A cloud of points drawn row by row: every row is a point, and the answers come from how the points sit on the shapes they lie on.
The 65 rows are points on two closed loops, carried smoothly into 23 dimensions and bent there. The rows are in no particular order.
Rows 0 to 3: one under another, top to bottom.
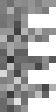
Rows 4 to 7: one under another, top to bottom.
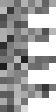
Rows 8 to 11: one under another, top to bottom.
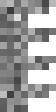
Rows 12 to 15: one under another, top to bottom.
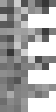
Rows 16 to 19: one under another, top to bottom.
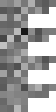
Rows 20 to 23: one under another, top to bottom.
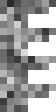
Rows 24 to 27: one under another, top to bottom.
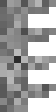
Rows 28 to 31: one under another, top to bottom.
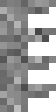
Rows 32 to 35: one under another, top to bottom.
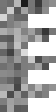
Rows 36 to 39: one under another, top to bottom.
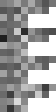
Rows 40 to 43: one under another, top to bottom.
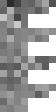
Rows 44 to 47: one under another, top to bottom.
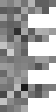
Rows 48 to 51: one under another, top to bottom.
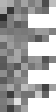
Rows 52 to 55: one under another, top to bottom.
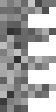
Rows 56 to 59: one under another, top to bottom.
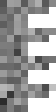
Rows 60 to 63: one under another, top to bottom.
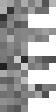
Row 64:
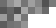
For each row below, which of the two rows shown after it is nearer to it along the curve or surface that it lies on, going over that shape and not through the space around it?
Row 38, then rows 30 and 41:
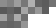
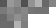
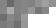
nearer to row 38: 30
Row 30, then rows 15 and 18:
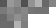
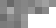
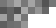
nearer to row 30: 18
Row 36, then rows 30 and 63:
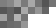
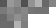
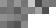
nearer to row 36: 63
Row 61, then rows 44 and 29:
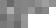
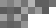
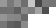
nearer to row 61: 29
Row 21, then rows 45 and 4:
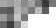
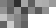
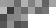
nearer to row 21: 4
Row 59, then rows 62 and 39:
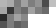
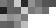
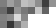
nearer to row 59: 39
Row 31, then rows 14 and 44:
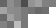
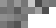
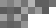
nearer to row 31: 44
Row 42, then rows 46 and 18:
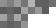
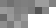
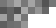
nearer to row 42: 18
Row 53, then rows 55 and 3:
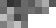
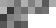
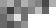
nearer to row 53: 55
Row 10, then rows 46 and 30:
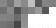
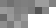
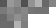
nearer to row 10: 46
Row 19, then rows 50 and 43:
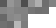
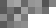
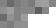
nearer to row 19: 50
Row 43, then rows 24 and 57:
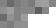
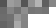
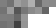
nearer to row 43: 57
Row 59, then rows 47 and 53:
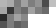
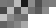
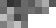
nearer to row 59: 53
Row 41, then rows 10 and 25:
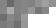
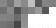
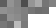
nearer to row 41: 10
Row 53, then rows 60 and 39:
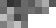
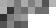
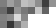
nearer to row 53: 60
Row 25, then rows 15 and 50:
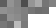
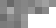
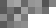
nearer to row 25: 50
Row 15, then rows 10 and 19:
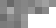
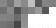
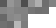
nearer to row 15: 10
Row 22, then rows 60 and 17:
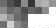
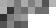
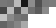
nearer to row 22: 60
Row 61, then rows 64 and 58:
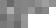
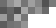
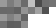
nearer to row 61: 58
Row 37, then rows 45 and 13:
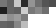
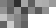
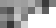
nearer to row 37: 13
